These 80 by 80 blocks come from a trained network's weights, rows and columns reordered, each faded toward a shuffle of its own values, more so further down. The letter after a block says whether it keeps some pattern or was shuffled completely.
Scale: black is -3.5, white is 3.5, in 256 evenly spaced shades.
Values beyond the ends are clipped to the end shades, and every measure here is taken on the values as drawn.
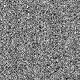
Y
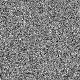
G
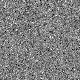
G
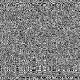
Y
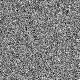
G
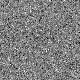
G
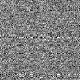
Y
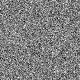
G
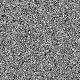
G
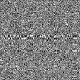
Y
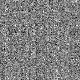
Y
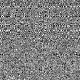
Y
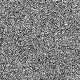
G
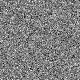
G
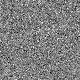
G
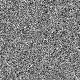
G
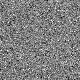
G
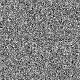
Y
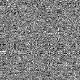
Y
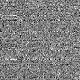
Y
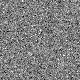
G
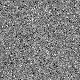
G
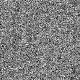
Y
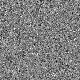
G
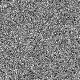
G
